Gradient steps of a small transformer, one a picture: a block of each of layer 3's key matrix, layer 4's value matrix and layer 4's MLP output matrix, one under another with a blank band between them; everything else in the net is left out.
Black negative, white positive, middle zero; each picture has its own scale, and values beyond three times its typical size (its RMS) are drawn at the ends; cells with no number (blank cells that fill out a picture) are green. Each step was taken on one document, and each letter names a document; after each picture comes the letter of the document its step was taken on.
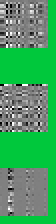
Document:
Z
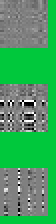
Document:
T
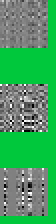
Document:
T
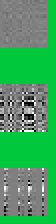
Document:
T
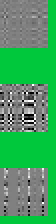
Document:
T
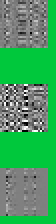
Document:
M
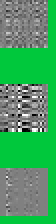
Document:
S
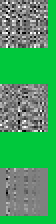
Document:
M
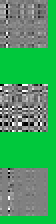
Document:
Z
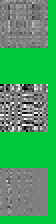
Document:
S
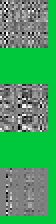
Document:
M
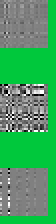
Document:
Z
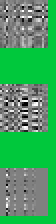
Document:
M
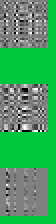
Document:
M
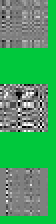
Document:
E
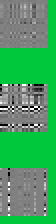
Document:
Z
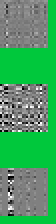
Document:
Z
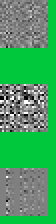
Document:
M
